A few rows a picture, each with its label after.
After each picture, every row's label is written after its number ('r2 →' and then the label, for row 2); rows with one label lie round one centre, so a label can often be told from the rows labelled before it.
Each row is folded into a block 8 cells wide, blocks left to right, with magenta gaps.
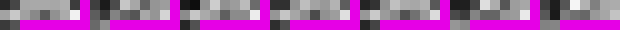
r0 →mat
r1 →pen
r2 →mat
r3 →mat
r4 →mat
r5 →pen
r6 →pen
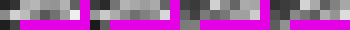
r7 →mat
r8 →mat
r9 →pen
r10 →pen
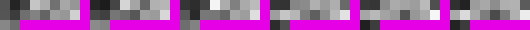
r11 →pen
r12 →pen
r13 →pen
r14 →mat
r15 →mat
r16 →mat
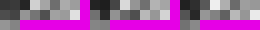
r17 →pen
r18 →pen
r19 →pen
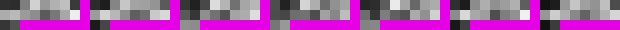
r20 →mat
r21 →mat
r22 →pen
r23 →pen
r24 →pen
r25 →mat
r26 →mat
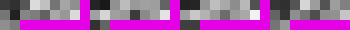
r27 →pen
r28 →mat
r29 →mat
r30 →pen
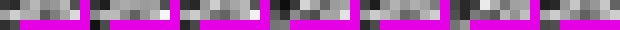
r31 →mat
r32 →mat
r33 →mat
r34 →pen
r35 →mat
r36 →pen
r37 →mat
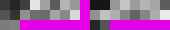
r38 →pen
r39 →mat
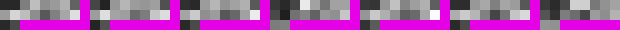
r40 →mat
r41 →mat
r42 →mat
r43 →pen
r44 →mat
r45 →mat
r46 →pen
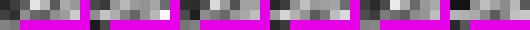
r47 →pen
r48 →mat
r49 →pen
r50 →mat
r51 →pen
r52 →mat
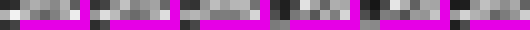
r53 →mat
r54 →mat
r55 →mat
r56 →pen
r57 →pen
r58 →mat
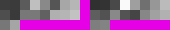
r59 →pen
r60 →pen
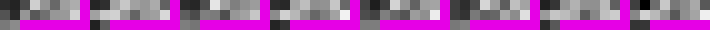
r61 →pen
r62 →mat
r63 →pen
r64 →mat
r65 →pen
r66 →pen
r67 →mat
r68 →mat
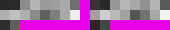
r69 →mat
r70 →mat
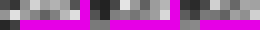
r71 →mat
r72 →pen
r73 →pen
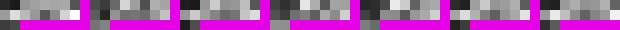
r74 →mat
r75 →pen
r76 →mat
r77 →pen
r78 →pen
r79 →mat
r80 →mat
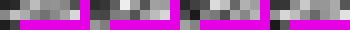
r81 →mat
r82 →pen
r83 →pen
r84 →mat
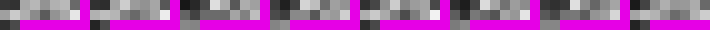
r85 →mat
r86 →mat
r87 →pen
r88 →pen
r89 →mat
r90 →pen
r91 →pen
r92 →mat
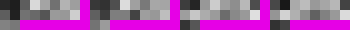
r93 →pen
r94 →pen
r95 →mat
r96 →mat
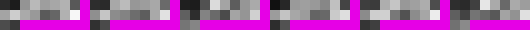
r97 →mat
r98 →mat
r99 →pen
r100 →mat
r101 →mat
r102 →pen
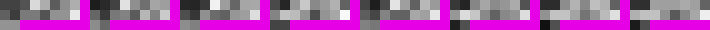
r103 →pen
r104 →pen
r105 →pen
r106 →mat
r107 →pen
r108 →mat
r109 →mat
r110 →mat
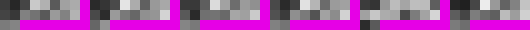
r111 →pen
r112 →pen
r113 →pen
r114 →pen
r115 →mat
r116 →pen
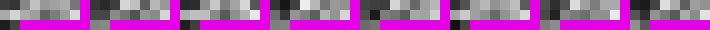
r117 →mat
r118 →pen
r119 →mat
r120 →pen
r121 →pen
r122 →mat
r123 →pen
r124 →pen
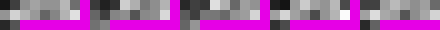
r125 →mat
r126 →pen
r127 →pen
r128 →mat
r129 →mat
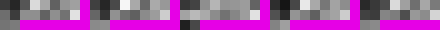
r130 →pen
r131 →pen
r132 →mat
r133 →pen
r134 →pen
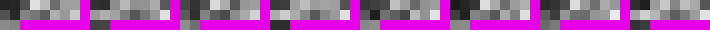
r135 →pen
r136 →mat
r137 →pen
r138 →mat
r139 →pen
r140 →pen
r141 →pen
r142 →mat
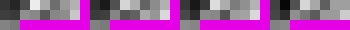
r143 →pen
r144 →pen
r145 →pen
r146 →pen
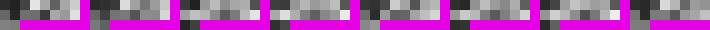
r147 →pen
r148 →pen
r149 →mat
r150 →mat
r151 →pen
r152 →mat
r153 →mat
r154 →pen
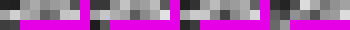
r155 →mat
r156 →mat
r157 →mat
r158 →pen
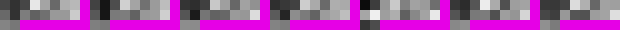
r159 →pen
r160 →pen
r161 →pen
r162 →pen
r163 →mat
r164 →pen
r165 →pen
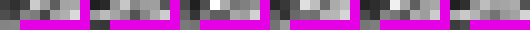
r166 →pen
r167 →mat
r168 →pen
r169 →pen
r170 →pen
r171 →mat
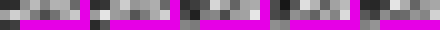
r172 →mat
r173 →mat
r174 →pen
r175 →pen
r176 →pen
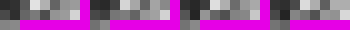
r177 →pen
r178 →pen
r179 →pen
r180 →pen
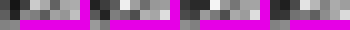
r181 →pen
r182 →pen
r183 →pen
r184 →pen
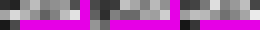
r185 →mat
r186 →pen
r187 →mat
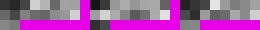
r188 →pen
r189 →mat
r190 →pen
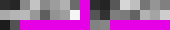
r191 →mat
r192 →pen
